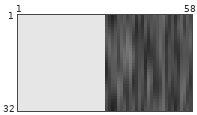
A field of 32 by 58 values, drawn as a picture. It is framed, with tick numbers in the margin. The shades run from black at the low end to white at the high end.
The table splits into one row of 2 panels. Panel 1,1: very high, flat. Panel 1,2: low, streaked downward.
